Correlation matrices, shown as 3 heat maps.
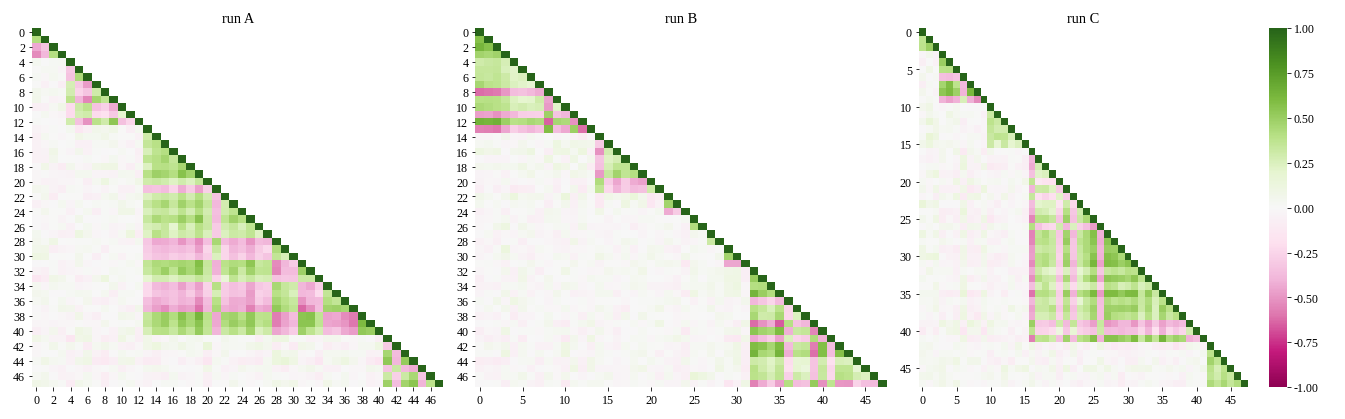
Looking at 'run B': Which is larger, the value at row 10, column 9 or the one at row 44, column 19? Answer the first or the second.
the first
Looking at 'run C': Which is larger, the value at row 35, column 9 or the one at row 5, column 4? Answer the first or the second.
the second
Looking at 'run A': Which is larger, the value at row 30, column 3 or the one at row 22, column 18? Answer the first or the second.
the second
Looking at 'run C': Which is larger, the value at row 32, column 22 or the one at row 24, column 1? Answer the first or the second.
the second
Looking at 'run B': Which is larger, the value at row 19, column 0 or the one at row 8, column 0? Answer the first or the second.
the first
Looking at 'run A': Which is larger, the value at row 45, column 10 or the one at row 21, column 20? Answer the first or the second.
the first
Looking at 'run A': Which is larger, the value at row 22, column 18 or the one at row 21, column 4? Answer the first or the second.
the first
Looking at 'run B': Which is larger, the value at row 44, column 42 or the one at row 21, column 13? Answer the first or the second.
the first
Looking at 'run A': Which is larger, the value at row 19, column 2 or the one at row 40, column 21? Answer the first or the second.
the first
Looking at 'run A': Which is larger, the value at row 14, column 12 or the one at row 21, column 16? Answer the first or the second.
the first
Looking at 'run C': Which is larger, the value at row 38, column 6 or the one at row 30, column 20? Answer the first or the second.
the first
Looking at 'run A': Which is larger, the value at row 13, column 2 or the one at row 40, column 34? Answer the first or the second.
the first
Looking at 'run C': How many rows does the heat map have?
48
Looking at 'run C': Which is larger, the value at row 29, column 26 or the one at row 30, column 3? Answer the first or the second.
the second
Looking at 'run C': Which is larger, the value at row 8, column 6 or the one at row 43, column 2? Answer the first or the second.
the second
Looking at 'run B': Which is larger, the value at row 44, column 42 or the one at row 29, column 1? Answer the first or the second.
the first
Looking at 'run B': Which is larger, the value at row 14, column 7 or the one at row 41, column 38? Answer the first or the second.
the first
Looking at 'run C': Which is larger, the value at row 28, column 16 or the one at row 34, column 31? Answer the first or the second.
the second
